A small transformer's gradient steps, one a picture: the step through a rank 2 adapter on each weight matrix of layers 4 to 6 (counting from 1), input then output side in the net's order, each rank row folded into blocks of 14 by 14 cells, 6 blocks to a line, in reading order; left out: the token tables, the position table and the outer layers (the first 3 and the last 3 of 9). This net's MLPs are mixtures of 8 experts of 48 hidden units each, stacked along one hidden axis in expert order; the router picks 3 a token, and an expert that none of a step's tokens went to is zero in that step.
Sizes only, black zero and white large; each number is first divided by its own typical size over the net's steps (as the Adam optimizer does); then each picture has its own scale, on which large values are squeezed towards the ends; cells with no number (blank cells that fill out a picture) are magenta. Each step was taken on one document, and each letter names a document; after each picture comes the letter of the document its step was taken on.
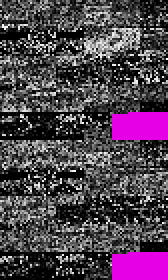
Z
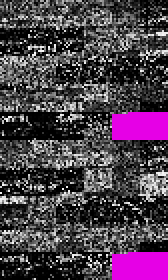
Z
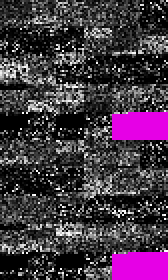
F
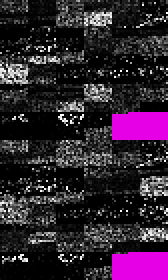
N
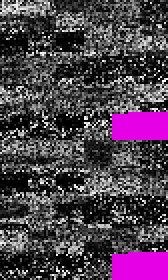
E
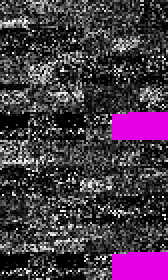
F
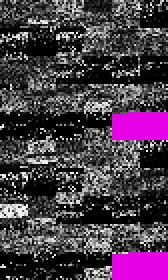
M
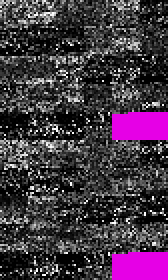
F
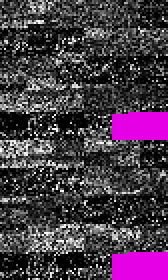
F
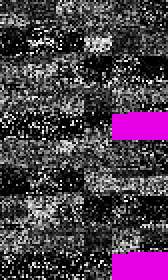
E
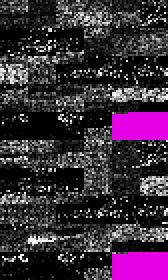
N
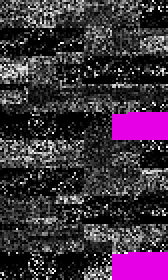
F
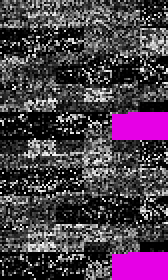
Z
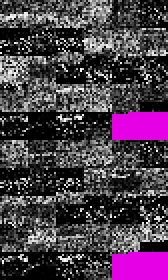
Z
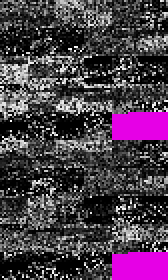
E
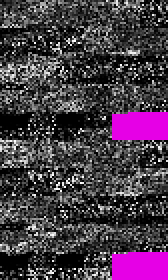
F
